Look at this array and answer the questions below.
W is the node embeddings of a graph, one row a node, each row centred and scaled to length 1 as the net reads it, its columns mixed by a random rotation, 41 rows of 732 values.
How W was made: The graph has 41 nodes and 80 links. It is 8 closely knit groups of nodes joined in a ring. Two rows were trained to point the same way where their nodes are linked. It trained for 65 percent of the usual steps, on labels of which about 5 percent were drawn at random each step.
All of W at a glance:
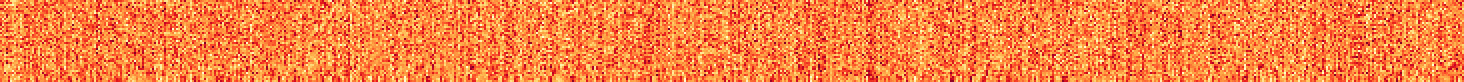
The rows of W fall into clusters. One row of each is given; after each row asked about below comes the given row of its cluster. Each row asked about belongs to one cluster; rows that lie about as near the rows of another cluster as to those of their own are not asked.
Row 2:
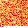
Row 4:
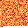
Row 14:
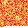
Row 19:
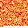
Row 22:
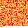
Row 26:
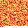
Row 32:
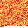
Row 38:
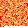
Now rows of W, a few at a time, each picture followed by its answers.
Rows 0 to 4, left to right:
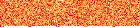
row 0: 38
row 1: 4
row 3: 22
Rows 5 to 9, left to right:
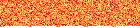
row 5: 22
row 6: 19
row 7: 26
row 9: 14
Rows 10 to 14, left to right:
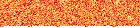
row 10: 2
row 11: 26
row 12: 14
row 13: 26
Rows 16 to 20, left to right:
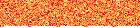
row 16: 38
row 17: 2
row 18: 26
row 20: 14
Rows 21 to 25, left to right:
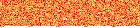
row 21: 22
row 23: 19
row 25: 4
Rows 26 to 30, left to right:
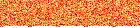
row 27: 32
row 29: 32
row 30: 14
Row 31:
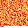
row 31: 26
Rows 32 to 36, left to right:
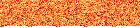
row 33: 32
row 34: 32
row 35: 2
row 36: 22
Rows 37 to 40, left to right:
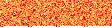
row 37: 2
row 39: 38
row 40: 38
